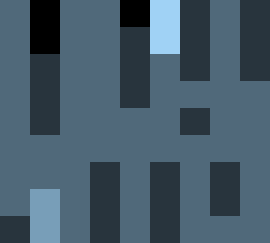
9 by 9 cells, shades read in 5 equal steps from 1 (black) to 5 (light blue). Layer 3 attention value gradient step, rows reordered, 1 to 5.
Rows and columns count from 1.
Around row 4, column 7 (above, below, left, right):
2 2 3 3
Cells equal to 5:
2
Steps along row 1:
down up same down up down up down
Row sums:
23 24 23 25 25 27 24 25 25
